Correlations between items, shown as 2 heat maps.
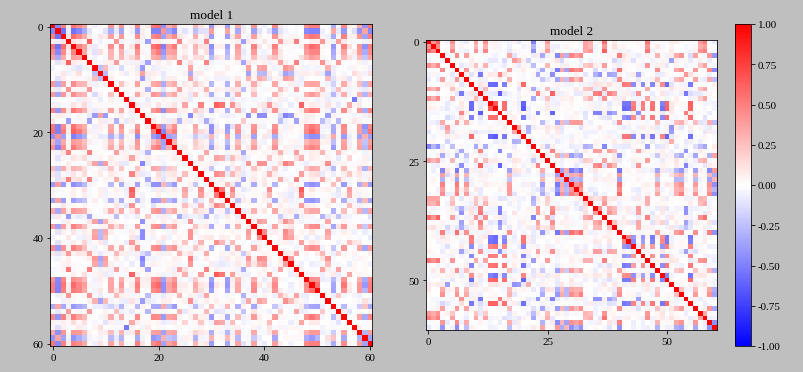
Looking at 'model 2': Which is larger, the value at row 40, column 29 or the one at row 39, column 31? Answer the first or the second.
the second
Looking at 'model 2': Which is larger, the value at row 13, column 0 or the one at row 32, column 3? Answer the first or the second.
the second
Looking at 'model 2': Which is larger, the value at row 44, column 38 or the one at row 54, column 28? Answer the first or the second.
the first
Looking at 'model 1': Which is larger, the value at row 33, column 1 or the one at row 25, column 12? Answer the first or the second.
the first
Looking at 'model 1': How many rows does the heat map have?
61
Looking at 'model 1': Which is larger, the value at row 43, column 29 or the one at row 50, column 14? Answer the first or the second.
the first
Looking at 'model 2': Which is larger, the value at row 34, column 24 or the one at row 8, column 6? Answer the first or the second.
the second
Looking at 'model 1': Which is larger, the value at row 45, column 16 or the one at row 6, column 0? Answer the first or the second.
the second
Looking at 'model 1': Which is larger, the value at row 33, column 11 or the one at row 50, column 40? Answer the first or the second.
the second
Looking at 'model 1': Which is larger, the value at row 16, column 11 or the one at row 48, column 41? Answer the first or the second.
the first
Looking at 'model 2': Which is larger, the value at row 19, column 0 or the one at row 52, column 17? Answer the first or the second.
the second
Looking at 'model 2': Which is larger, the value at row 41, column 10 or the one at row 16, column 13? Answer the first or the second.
the second
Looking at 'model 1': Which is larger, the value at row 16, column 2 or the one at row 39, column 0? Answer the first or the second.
the first
